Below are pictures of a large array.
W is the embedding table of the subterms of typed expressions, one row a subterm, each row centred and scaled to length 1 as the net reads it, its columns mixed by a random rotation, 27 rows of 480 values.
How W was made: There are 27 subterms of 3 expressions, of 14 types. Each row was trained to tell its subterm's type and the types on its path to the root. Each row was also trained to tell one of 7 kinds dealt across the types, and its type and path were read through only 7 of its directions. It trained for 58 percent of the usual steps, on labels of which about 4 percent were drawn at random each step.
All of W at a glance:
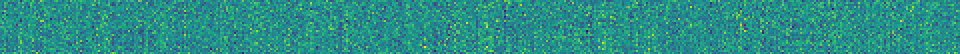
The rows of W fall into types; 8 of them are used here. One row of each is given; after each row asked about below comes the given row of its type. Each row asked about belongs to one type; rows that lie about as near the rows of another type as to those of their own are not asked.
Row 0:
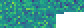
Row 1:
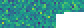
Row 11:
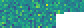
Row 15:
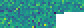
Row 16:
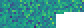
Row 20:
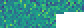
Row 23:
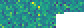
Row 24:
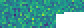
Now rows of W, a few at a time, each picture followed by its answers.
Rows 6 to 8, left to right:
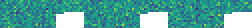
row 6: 1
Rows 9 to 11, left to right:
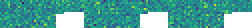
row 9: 15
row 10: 0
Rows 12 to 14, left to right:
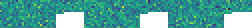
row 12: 23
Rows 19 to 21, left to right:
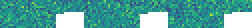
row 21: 16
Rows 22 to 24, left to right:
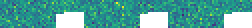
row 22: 1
